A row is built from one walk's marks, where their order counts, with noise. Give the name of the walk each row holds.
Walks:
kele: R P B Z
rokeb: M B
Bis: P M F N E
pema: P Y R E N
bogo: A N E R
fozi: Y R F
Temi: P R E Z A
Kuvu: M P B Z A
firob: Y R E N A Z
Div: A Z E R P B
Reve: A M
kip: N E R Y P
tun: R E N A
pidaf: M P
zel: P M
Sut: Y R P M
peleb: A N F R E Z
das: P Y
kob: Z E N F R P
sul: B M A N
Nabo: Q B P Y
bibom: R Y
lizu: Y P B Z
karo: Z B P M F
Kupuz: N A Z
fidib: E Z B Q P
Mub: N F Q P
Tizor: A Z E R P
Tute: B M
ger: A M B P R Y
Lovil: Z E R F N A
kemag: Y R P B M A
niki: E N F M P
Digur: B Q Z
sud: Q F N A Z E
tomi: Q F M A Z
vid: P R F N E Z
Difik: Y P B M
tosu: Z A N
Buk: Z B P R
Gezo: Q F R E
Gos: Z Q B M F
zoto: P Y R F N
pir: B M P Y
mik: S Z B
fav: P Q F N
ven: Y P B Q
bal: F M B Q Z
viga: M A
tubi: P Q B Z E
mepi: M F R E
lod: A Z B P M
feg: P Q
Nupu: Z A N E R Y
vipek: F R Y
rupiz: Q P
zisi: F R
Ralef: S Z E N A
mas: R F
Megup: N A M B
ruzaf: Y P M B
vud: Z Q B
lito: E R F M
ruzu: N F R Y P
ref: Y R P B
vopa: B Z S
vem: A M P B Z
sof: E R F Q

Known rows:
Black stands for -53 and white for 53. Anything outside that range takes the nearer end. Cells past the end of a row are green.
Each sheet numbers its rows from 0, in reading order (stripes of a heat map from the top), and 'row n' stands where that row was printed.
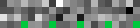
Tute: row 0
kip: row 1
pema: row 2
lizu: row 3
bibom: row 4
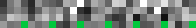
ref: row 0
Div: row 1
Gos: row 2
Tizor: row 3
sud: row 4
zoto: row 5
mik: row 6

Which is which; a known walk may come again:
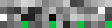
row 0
Reve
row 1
bogo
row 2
mik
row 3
niki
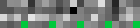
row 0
Tute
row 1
Difik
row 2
ger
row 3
ruzu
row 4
Div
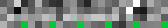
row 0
Nabo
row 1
lizu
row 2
ref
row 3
ruzaf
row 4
Gos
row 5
Tizor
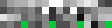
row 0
zel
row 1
mas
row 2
zoto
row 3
vopa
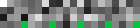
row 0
pema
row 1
pir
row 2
bal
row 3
Sut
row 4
kele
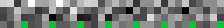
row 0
vid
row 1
tun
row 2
Bis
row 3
sud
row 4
Nupu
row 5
kip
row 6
bibom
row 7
Megup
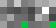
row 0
vipek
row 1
kob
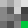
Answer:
fozi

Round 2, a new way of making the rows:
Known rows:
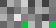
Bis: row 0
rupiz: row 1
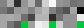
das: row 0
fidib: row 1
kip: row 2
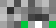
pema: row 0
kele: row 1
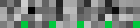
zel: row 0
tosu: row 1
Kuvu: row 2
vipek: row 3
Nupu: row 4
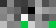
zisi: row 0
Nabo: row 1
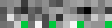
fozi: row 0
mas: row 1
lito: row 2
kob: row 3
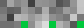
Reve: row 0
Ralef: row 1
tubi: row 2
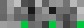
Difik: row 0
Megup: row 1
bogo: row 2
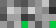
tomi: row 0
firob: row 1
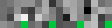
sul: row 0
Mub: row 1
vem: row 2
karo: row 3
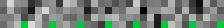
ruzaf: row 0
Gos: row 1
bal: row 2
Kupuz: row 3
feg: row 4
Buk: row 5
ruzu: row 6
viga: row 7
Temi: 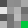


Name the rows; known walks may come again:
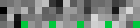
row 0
Buk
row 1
lizu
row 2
pidaf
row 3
mik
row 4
Gos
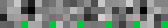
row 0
kemag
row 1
rokeb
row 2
Gezo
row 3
ger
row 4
peleb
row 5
karo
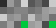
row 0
fav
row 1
feg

